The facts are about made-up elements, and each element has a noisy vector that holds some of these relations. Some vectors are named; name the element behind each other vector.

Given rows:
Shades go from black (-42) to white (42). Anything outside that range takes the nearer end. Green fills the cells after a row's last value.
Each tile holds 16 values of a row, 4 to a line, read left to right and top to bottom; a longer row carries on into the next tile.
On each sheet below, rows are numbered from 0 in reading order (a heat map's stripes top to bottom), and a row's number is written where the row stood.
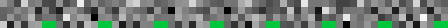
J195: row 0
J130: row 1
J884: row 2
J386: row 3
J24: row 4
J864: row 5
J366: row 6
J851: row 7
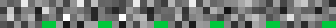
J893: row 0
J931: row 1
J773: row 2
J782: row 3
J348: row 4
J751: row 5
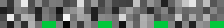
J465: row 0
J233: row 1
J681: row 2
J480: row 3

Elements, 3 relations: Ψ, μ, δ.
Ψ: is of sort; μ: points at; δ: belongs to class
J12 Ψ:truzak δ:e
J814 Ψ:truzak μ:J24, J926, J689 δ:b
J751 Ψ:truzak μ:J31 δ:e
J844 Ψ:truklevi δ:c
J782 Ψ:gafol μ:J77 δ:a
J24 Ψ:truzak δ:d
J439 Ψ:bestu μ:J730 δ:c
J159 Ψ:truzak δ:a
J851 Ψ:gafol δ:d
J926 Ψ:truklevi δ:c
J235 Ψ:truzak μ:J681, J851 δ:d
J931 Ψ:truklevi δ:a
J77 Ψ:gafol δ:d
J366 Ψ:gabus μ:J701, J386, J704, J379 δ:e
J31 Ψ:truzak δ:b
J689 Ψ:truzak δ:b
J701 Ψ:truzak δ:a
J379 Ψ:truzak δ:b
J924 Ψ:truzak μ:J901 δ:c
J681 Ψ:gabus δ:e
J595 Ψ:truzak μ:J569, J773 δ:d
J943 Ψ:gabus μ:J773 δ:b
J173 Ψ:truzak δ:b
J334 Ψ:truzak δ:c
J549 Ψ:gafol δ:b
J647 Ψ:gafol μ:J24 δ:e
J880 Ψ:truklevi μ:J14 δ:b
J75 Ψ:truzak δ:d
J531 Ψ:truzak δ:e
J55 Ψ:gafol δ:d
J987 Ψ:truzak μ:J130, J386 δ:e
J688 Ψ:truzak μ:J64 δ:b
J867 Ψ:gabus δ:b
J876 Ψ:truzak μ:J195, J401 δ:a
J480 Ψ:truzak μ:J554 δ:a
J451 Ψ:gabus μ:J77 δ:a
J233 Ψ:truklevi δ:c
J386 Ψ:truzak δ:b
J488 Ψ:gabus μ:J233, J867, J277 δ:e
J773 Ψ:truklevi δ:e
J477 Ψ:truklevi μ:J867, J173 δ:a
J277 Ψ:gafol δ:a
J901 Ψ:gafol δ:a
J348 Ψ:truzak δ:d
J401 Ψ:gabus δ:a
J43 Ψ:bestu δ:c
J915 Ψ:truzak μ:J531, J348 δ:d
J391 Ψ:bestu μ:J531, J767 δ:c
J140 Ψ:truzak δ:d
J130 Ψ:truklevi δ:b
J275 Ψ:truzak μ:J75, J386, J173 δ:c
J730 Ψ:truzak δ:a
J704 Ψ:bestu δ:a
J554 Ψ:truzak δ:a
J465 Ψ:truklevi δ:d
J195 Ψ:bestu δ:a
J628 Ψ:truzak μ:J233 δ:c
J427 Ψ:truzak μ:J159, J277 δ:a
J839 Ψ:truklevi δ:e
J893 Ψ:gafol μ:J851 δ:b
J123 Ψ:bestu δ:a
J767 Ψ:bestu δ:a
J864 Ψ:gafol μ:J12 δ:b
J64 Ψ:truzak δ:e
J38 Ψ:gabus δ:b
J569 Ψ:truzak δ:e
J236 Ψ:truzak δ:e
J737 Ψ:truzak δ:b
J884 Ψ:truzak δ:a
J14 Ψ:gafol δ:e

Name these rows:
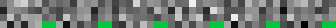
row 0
J730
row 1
J43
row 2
J943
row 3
J549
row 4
J439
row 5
J924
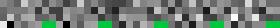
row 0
J767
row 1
J401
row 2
J38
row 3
J55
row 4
J14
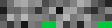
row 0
J628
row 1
J12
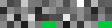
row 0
J77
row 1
J477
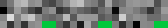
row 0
J569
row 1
J915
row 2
J334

